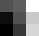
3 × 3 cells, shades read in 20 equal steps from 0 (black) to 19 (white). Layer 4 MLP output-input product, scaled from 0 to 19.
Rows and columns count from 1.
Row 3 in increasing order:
0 4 16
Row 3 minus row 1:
-6 -3 -3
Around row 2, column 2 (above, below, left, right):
7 4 1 15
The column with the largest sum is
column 3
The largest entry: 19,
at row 1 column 3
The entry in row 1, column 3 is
19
